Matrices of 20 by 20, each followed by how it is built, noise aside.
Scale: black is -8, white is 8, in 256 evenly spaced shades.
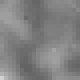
smooth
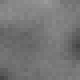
smooth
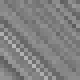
Toeplitz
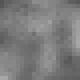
smooth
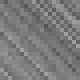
Toeplitz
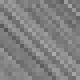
Toeplitz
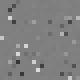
sparse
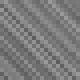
Toeplitz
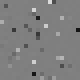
sparse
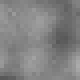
smooth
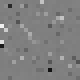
sparse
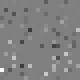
sparse
